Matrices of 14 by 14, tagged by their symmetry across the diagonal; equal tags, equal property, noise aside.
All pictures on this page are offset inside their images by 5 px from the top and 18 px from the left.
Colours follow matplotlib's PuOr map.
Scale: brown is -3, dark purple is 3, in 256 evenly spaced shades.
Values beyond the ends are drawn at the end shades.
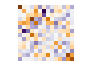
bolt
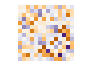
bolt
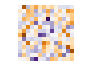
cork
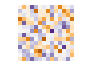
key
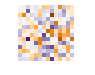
key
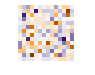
cork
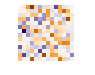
cork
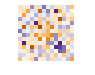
bolt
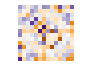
bolt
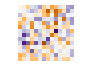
key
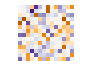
key
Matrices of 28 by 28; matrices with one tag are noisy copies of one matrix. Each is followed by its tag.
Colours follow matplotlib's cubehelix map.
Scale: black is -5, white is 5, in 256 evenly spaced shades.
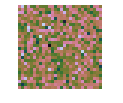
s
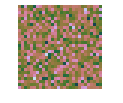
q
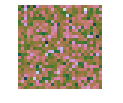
q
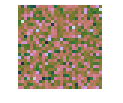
q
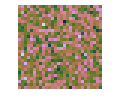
s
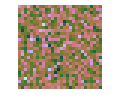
s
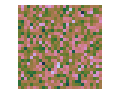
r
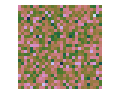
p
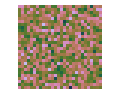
s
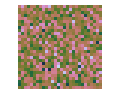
r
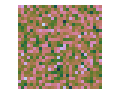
s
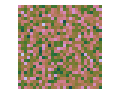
s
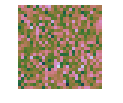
r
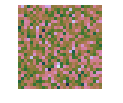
r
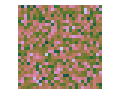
q
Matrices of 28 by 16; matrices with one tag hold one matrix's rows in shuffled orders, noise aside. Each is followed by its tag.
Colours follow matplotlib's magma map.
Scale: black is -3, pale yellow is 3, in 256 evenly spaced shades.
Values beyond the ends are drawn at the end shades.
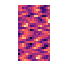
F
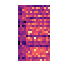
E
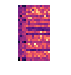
E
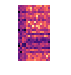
E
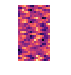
F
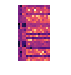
E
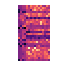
E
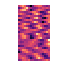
F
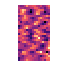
F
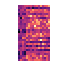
E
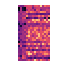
E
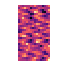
F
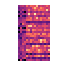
E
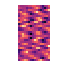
F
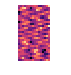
F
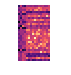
E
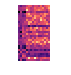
E
